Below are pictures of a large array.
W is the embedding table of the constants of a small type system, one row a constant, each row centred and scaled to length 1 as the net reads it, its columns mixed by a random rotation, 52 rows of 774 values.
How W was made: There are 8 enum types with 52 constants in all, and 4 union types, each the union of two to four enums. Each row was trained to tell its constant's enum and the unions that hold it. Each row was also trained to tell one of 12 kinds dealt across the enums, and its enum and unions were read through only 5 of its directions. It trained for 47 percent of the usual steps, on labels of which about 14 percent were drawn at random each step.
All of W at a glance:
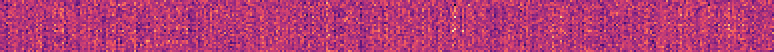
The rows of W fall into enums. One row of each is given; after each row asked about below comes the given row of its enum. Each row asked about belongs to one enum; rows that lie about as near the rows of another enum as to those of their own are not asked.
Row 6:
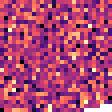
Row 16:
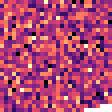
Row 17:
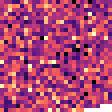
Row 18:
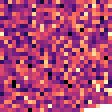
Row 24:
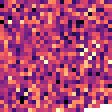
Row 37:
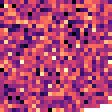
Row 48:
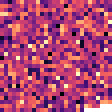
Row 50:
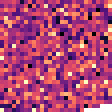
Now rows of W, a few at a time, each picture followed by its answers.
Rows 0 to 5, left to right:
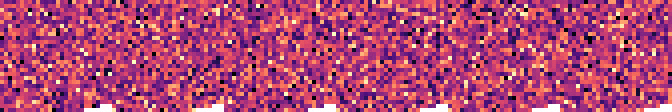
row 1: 37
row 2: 18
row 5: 18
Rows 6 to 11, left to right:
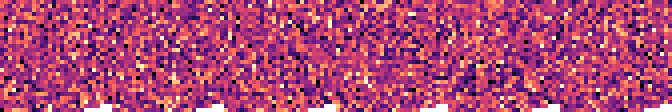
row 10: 17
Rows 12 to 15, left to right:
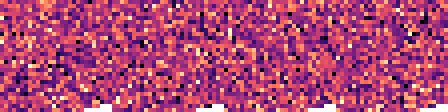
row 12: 17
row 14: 16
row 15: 50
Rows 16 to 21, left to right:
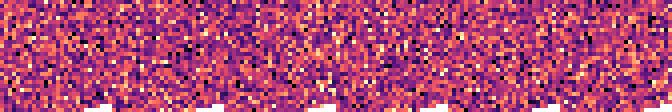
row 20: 16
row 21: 18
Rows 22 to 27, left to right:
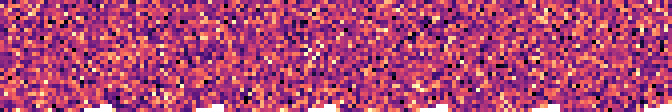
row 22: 6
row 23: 17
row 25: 50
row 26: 17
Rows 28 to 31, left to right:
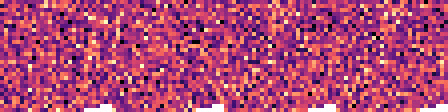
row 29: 16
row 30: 24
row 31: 24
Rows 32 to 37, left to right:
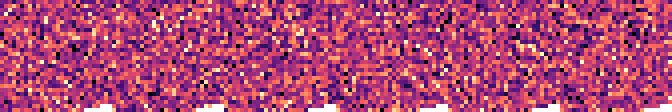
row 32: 17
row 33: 37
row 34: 6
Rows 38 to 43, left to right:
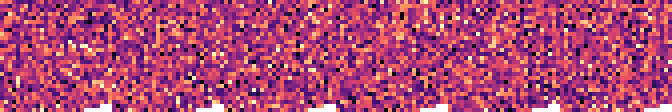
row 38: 50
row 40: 16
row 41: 37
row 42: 37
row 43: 16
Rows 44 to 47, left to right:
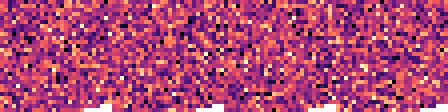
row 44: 18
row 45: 24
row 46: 37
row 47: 24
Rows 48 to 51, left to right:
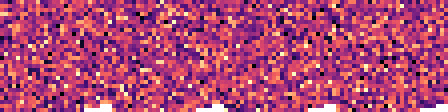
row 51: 16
